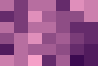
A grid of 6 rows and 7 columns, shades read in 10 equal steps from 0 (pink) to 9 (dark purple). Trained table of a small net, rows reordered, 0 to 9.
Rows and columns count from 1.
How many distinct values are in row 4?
6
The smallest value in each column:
2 3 0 3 4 1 2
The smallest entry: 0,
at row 6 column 3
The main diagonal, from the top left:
3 6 3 5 5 9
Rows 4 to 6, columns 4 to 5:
5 4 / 4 5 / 7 4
